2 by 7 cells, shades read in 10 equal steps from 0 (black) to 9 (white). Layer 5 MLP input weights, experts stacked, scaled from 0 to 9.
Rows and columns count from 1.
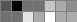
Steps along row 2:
same up down up down same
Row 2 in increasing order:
4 4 6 6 6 8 9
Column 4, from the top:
4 6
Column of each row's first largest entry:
5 5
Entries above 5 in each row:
2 5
